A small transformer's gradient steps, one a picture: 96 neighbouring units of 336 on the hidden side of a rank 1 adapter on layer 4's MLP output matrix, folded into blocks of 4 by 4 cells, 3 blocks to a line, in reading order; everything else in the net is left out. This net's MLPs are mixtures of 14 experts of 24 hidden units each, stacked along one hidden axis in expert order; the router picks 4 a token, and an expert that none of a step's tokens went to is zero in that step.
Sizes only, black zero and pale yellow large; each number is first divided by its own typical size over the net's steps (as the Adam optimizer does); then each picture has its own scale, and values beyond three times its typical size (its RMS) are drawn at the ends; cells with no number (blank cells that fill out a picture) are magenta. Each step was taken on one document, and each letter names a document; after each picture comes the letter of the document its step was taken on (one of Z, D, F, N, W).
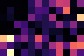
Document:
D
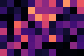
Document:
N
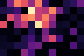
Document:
N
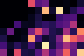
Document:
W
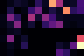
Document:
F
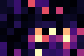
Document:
W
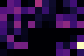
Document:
F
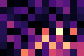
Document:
D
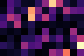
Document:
F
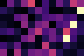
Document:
W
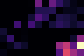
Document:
F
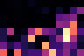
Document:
W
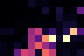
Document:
W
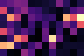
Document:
D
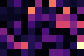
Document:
F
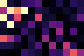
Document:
D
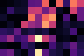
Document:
D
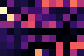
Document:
D
